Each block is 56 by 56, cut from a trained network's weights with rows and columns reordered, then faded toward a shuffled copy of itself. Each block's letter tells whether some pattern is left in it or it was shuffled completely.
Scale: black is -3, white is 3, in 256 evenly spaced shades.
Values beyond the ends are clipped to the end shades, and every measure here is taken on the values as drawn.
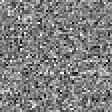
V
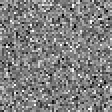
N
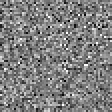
V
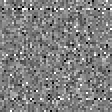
V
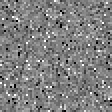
N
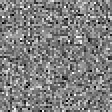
V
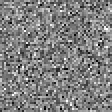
N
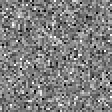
N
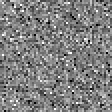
N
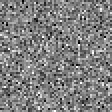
N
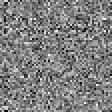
V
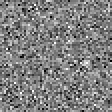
N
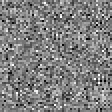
V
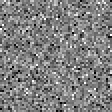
N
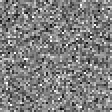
N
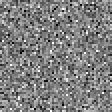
N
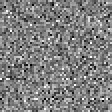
V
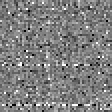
V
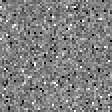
N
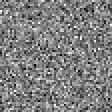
N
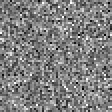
N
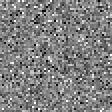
N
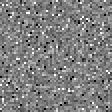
N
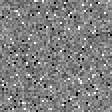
N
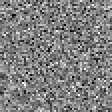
N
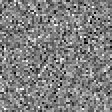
N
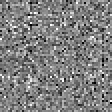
V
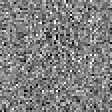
V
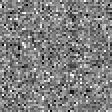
V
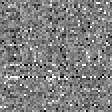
V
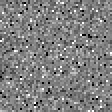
N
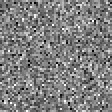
N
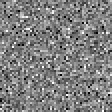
N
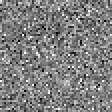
N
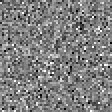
N
